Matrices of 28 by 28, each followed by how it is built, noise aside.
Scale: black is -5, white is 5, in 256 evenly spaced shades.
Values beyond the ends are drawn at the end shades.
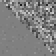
upper triangular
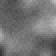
smooth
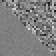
upper triangular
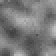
smooth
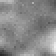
smooth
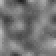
smooth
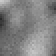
smooth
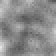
smooth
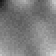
smooth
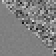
upper triangular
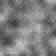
smooth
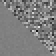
upper triangular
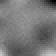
smooth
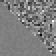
upper triangular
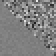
upper triangular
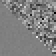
upper triangular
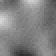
smooth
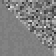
upper triangular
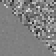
upper triangular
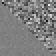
upper triangular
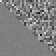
upper triangular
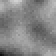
smooth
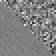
upper triangular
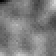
smooth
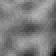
smooth
